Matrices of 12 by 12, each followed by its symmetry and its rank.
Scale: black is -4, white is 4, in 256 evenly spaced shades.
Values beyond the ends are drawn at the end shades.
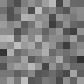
neither, full rank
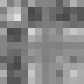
symmetric, rank two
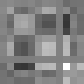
symmetric, rank two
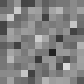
symmetric, full rank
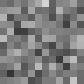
neither, full rank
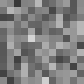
neither, full rank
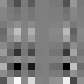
neither, rank one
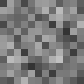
symmetric, full rank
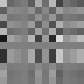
neither, rank one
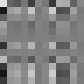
neither, rank one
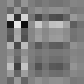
neither, rank one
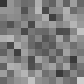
symmetric, full rank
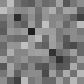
symmetric, full rank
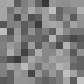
neither, full rank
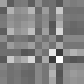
symmetric, rank two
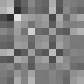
symmetric, rank two
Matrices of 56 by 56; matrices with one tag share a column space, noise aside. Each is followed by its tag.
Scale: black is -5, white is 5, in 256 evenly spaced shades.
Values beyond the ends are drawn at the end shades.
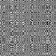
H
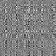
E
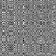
H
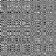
H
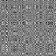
H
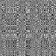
E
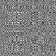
H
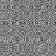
H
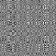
H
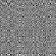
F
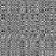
E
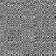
F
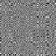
F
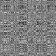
H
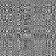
E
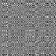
F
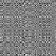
F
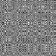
H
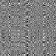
F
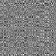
F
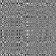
F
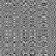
F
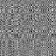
E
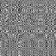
E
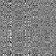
F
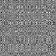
H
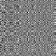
H
